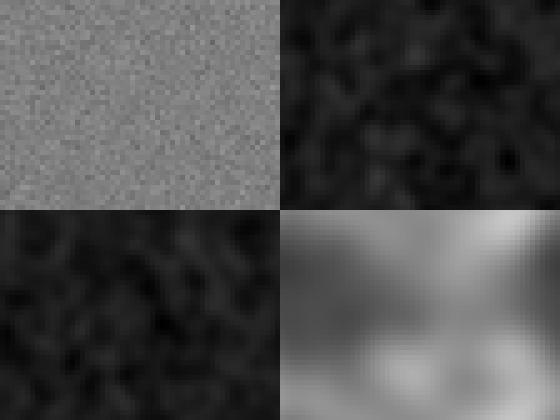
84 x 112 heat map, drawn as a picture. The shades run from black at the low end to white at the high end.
The table splits into 2 rows of 2 panels. Panel 1,1: middling, fine-grained, faint in contrast. Panel 1,2: very low, blotchy, faint in contrast. Panel 2,1: very low, blotchy, faint in contrast. Panel 2,2: middling, smooth, strong in contrast.
